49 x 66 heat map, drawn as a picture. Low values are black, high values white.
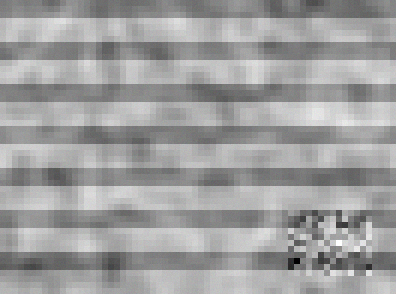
Roughest part: bottom right. Average level on the scale: 60%. Stripes: horizontal, repeating 7 times. Slope: none. Odd patch: rougher, in the bottom right.
